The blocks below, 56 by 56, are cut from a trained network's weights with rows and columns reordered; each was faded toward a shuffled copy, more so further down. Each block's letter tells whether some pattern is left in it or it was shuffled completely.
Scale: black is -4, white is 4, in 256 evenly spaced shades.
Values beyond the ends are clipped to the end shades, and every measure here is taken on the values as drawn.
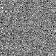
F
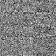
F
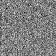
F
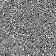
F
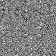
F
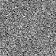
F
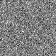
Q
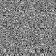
F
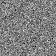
Q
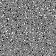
Q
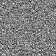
F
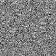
F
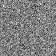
Q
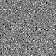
F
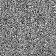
F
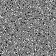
Q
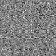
F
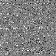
F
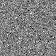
Q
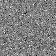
Q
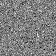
Q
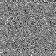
F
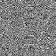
F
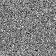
Q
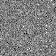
F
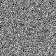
Q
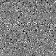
F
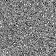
Q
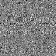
F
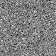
Q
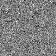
F
